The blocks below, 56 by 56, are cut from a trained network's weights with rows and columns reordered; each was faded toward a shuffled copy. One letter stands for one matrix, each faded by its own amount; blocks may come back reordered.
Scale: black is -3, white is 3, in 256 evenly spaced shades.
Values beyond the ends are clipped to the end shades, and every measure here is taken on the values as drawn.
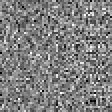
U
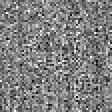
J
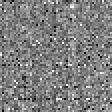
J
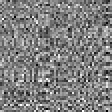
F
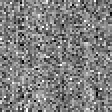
J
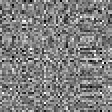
F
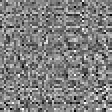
F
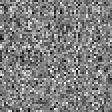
U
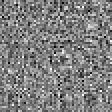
U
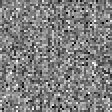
J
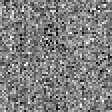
J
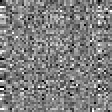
F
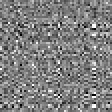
F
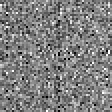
J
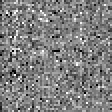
J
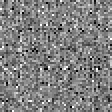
J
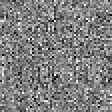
U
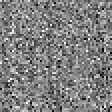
J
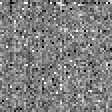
J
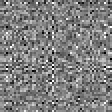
F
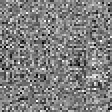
U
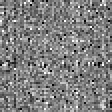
J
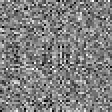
U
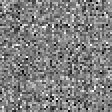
J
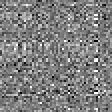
F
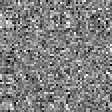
U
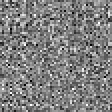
U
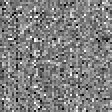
J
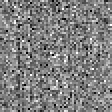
J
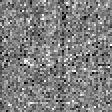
J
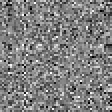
U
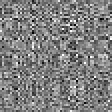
F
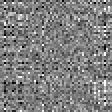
F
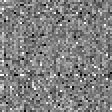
J
